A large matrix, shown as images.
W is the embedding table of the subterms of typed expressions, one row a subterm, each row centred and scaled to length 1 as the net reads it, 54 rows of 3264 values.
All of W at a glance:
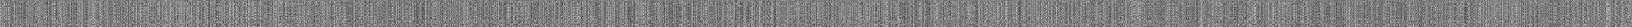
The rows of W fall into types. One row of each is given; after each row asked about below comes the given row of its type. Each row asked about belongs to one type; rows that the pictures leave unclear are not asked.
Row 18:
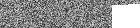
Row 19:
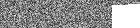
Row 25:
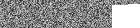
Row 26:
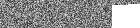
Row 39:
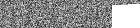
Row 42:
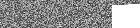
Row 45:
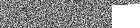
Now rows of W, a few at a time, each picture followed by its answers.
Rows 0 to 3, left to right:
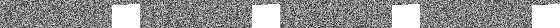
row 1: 39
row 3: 45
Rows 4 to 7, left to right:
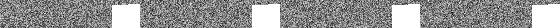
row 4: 18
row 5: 25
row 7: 19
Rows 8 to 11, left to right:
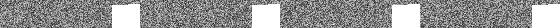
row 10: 25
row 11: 18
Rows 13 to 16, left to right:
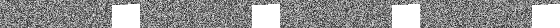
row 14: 26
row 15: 18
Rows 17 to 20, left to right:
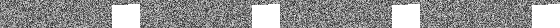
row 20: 26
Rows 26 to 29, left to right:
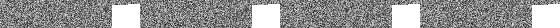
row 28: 18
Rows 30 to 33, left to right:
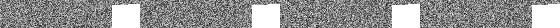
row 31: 25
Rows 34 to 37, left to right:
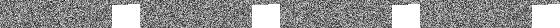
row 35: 25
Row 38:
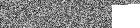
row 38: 45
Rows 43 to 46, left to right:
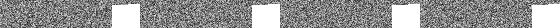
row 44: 19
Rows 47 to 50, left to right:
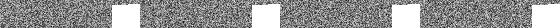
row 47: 18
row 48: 39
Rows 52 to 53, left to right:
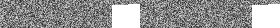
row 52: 25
